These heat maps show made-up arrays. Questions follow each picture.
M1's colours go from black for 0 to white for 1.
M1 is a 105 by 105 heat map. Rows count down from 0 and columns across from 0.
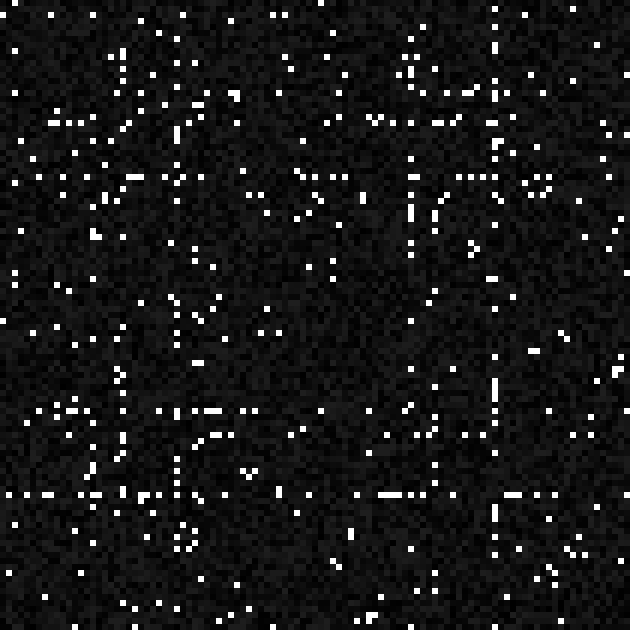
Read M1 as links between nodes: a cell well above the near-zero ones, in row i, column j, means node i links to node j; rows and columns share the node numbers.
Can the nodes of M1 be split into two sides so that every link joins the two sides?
no
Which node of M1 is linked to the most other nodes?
node 82
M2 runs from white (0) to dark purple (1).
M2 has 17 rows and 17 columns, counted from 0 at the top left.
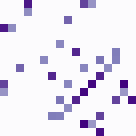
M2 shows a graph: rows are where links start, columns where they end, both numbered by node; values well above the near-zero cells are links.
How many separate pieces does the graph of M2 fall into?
3
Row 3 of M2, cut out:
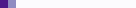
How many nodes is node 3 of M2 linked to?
2
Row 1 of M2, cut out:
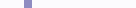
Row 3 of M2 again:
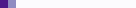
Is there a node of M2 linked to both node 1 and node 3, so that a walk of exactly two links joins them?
no
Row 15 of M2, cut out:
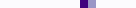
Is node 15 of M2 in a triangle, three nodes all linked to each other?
yes
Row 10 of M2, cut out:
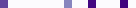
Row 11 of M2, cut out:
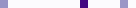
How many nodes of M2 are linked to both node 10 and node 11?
2
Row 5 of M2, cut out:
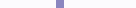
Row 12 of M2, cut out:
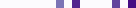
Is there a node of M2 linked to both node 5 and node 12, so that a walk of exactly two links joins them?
yes
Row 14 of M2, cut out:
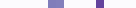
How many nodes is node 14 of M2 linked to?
3
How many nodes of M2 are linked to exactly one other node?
5
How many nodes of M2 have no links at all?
1
